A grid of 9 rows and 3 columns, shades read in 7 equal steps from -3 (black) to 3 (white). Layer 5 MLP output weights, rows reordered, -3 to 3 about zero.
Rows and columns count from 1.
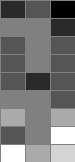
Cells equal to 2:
1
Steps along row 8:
up up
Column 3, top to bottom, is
-3 -2 -1 -1 -1 -1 1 3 2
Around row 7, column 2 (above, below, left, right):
0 0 1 1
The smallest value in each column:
-2 -2 -3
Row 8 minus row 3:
0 0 4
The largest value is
3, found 2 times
